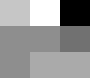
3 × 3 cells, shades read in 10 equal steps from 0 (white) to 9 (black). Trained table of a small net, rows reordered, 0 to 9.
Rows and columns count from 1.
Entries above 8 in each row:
1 0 0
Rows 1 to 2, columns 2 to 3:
0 9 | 4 5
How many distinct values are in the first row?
3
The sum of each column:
10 7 17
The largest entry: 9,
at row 1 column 3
